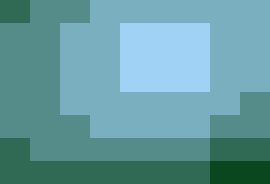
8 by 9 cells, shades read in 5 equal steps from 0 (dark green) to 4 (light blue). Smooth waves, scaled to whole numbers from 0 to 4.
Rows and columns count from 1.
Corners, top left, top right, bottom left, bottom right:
1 3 1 0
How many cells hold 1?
11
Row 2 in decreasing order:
4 4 4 3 3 3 3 2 2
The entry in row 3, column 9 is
3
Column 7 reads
3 4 4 4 3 3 2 1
